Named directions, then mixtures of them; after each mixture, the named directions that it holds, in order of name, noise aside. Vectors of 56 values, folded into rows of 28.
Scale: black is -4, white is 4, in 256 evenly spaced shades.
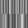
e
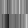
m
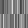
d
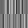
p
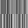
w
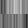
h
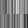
e, h, p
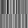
d, p, w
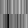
m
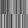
d, w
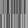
e, h, w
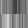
h, m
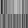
h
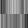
d, h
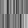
h, m, p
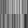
e, h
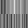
h, w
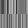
d, p, w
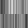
d, h, p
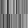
m, p, w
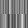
e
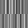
p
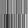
m, w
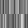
d, e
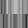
h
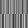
p, w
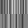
d, e, h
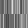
d, m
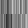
d, m, w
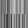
h, m, w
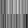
h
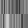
d, e, m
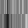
m, w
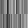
m, p, w
